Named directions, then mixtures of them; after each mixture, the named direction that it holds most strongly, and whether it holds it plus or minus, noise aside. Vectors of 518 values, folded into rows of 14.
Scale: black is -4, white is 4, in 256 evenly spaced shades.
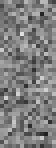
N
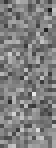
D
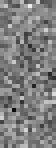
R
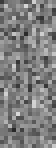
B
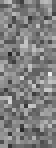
D, minus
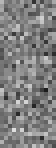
B, minus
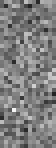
R, minus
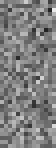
D, plus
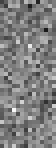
R, minus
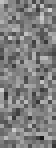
B, minus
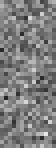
N, minus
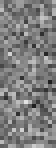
N, minus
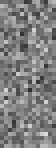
N, minus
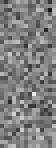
D, plus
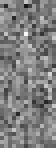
B, minus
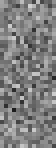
R, plus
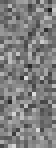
D, plus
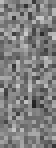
B, minus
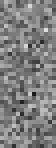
D, minus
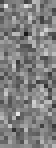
B, plus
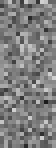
R, minus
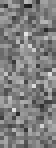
R, minus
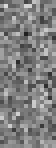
B, plus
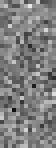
R, plus
